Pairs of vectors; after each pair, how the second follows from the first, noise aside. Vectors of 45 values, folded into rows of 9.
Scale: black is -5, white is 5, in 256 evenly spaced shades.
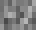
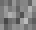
copied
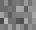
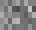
reversed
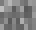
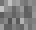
copied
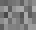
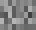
reversed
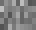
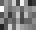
scaled up
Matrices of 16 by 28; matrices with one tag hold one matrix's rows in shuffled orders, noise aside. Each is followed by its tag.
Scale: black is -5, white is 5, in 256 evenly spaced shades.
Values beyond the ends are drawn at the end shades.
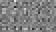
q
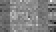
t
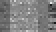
t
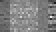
t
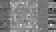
t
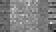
t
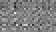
q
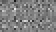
q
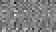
q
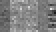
t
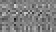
q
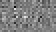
q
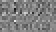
q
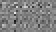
q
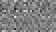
q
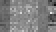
t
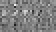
q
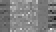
t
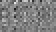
q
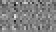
q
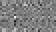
q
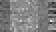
t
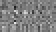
q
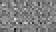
q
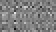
q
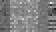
t
